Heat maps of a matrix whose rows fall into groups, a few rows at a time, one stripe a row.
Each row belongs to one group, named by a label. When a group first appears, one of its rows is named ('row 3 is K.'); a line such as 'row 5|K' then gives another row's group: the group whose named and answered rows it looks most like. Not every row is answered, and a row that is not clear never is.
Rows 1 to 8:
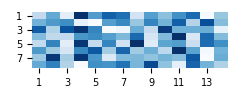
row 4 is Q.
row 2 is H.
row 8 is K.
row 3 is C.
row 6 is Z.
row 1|Z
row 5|Q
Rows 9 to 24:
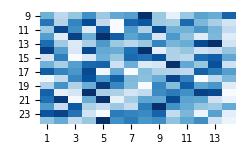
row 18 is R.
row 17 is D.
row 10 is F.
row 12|R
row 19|Z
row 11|K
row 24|Z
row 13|K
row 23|H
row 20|C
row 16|C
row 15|K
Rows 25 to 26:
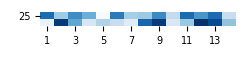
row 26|K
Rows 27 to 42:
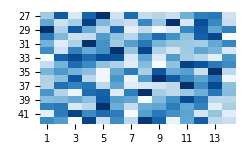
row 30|K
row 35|H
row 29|D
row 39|Z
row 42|F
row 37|D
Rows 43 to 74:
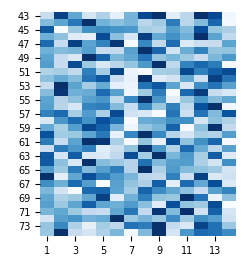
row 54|Z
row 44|C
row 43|K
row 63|H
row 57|D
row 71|H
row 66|C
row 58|R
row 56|C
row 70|C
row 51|D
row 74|K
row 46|K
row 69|Z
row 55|F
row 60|F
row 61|C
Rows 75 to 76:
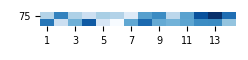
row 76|F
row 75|K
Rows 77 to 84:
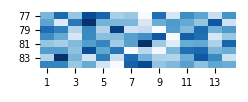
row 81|F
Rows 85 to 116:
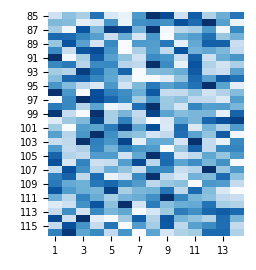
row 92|F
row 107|K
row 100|D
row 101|R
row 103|R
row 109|C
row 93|R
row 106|H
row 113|D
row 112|R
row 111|H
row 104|Q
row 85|F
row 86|K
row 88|D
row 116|D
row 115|K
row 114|H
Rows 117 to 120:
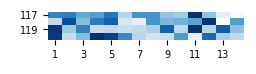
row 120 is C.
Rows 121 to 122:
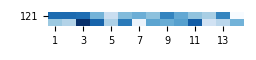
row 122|R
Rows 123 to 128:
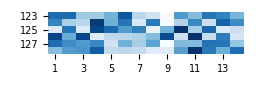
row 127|D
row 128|D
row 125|Z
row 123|D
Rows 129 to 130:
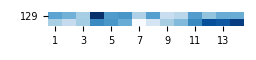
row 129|Q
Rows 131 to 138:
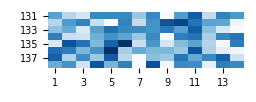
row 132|H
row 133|Z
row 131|Q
